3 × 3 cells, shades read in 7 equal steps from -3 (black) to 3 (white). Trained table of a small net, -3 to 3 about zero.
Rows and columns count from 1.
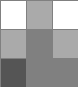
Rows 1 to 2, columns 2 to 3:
1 3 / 0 1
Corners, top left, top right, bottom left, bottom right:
3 3 -1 0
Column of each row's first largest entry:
1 1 2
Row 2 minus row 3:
2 0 1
